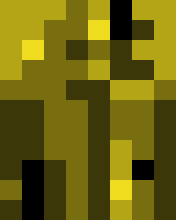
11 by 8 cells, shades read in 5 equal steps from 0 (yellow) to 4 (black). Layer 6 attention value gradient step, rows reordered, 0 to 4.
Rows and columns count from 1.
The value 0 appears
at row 2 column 5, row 3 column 2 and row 10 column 6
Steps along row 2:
same up same down up down down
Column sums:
23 27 24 24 25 22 23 24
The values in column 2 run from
0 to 4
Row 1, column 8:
1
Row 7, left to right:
3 3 2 2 3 2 2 3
